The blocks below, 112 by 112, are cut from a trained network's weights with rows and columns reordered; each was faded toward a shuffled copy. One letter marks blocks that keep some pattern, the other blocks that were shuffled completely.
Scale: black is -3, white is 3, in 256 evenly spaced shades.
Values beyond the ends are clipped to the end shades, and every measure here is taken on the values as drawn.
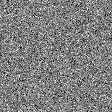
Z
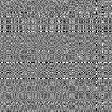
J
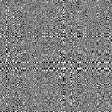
J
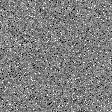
Z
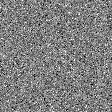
Z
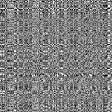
J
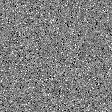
Z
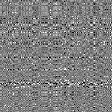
J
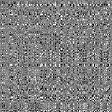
J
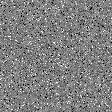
Z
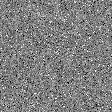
Z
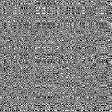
J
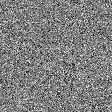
Z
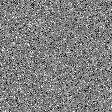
Z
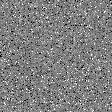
Z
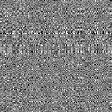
J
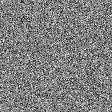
Z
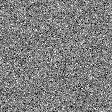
Z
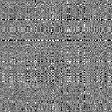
J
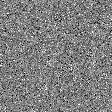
Z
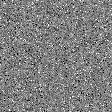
Z
